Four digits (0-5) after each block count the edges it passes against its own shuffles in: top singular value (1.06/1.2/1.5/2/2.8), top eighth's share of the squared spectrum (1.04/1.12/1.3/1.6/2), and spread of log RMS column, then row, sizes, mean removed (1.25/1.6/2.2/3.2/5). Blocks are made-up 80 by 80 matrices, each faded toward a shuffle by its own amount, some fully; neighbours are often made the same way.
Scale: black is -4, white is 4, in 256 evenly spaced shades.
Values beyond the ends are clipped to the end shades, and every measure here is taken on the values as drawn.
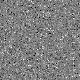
3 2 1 1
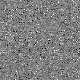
3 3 0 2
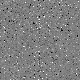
1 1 1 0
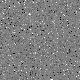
0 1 0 0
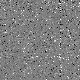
3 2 1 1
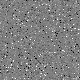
0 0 0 0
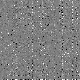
3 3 2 1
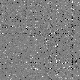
3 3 2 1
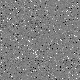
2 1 0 0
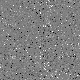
2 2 0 0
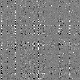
4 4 3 3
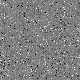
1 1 0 0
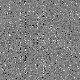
2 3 2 0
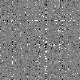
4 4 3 2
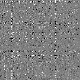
3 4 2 2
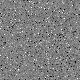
1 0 0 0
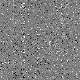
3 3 2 1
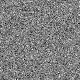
0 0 0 0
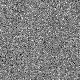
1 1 0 0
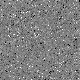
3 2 0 0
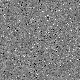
0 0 0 0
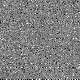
2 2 0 2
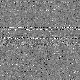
3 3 0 3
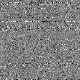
2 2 0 3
